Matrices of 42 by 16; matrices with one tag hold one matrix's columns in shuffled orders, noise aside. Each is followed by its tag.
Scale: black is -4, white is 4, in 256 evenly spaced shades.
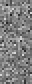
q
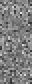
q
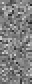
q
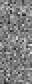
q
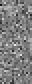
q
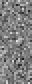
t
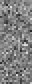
q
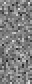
t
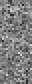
q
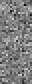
q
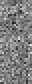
q
